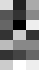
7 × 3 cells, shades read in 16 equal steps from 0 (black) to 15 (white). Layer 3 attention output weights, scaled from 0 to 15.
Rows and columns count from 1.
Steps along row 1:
down up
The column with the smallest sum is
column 2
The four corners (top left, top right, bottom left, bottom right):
13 10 12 14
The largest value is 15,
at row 7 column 2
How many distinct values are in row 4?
2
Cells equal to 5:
1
